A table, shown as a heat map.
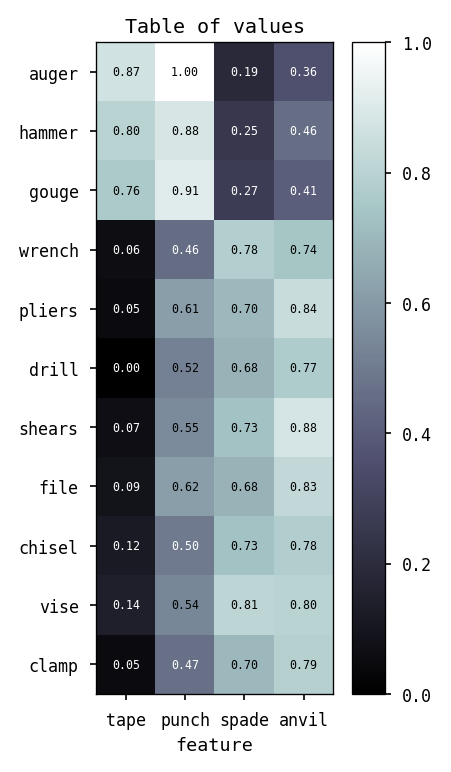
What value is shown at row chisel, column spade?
0.73
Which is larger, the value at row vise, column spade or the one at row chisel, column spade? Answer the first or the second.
the first
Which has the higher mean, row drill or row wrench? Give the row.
wrench
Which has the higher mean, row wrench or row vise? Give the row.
vise
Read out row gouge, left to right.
0.76 0.91 0.27 0.41
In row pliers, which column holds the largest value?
anvil
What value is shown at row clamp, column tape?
0.05
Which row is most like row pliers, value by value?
file
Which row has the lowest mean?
drill
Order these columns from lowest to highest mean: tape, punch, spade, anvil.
tape, spade, punch, anvil
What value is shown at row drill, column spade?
0.68
